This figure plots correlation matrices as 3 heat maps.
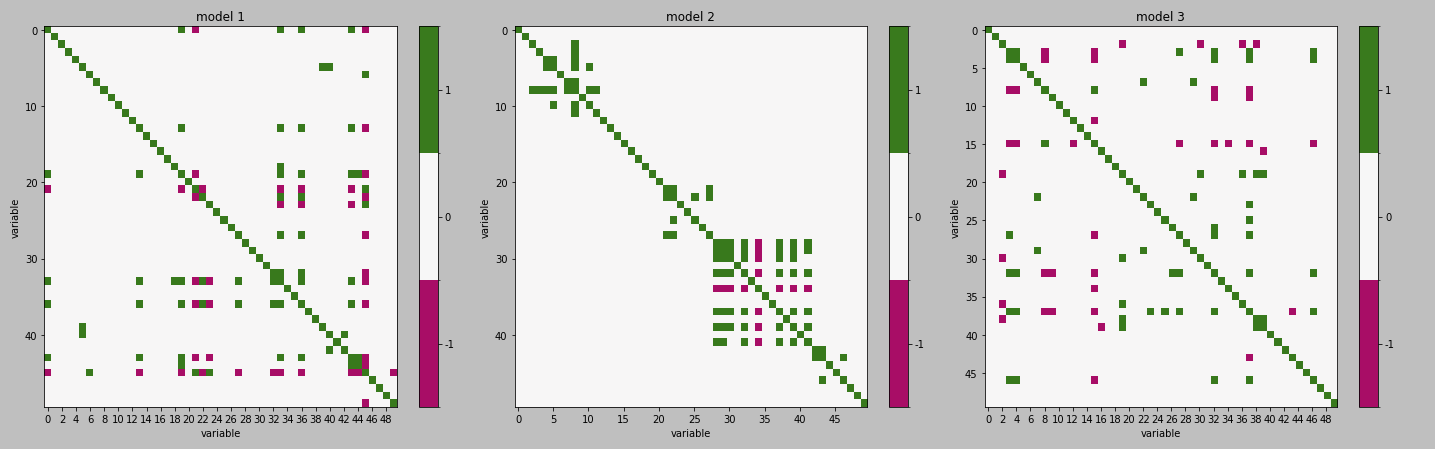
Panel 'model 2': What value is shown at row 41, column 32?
1
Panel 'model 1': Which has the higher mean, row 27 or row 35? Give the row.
27
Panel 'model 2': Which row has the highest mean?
8
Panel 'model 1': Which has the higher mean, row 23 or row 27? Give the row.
27
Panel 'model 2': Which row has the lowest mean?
34
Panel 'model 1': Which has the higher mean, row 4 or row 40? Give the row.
40
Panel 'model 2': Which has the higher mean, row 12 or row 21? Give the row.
21
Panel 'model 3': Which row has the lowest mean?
15
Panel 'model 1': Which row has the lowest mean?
45
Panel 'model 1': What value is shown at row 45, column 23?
1
